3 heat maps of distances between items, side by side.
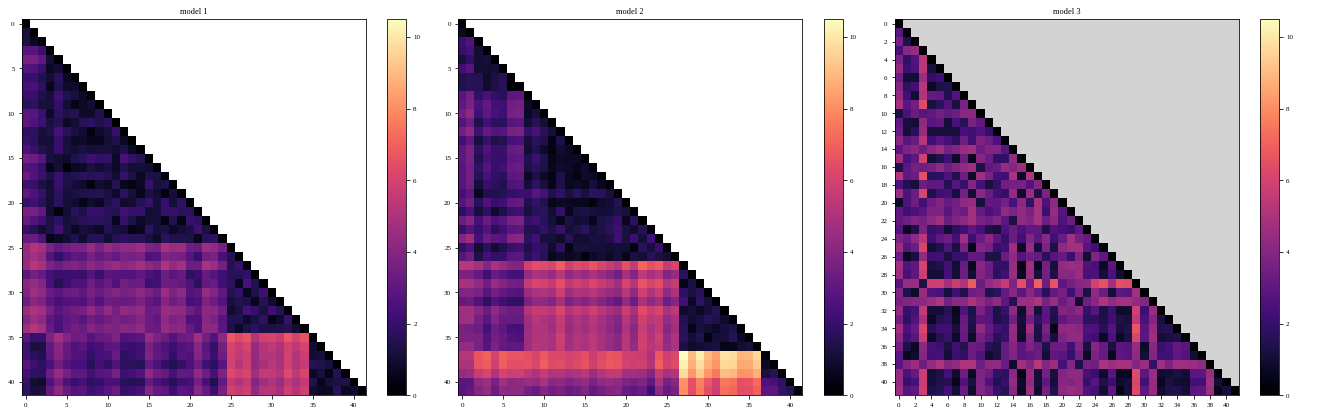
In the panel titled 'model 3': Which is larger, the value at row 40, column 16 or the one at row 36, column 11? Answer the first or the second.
the first
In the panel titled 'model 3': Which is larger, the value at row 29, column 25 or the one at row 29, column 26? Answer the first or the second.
the first
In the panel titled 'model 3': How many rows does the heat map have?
42
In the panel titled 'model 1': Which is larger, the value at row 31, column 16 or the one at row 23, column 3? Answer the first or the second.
the first
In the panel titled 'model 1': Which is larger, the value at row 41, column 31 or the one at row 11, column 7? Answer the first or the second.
the first
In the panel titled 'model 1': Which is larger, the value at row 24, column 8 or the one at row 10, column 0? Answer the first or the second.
the second
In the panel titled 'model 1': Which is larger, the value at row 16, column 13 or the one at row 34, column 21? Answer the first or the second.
the second
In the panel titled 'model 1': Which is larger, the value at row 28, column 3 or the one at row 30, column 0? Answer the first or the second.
the second
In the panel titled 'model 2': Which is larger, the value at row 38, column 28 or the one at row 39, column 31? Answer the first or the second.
the first
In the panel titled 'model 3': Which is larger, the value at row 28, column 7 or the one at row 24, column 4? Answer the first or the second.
the second
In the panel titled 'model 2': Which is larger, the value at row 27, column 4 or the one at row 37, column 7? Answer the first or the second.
the second
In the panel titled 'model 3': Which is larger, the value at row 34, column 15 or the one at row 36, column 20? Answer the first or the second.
the second
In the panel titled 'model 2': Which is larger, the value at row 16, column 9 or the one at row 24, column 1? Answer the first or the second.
the second
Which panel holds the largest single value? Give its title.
model 2
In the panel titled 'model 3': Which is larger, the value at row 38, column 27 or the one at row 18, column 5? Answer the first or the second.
the first
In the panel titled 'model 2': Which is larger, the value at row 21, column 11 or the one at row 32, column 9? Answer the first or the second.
the second
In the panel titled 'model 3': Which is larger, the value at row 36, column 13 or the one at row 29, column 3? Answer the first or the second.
the first
